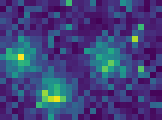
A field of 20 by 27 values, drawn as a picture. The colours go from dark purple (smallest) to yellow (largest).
Average level on the scale: 20%. Bumps: three. Mirror symmetry: none. Odd rows or columns: none. Histogram: skewed, a long tail of high values.
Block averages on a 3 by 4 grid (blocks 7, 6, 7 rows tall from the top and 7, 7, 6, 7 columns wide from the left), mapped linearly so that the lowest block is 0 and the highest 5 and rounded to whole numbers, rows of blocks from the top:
1 0 0 1
5 1 5 1
1 5 0 0
